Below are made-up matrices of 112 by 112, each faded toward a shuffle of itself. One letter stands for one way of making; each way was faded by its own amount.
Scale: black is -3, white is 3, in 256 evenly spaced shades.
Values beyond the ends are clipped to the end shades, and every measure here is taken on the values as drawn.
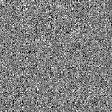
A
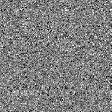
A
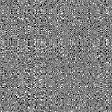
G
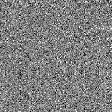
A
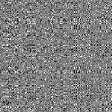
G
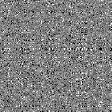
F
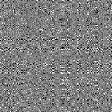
G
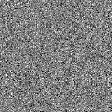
A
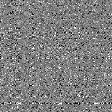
F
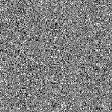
A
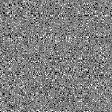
F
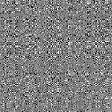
G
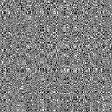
G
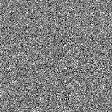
A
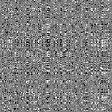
G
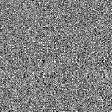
A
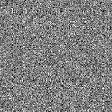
A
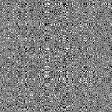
G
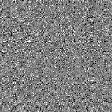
F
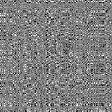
G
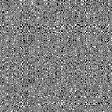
G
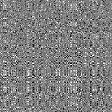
G
